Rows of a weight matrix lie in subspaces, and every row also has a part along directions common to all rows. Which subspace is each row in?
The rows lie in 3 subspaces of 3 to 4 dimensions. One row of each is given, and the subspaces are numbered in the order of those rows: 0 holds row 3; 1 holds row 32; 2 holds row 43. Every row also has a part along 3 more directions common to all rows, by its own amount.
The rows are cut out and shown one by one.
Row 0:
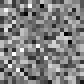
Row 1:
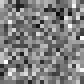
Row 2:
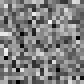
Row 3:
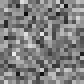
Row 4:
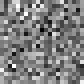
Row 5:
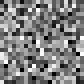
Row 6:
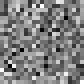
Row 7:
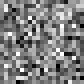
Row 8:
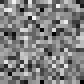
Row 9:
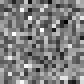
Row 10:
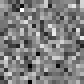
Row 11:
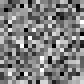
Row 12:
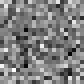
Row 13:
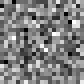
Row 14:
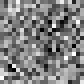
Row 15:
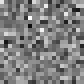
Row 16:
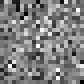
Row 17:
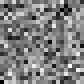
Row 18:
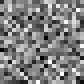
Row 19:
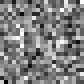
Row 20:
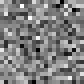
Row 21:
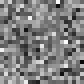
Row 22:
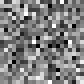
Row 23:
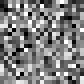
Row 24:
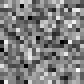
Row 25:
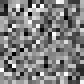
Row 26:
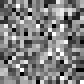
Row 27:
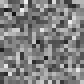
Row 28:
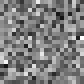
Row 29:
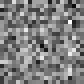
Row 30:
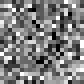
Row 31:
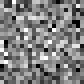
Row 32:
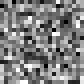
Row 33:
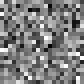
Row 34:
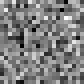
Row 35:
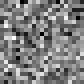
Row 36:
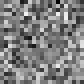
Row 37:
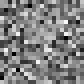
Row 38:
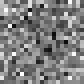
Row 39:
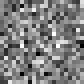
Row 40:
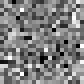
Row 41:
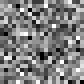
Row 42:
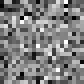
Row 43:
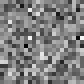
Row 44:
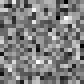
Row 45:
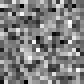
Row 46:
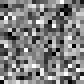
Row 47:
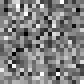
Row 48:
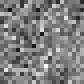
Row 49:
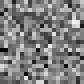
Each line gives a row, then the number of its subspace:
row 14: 0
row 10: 2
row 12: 1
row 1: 2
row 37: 0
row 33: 1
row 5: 2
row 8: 1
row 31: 1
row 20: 1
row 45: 1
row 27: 1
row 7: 2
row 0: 0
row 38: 0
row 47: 0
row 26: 2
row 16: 0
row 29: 1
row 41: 2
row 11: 2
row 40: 1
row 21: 1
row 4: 0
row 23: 0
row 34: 2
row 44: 2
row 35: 0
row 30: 2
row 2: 2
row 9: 1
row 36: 0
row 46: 2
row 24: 1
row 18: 1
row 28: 2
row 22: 0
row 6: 0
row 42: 0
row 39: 2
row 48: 0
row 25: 0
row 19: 2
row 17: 2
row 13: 1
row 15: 1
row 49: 1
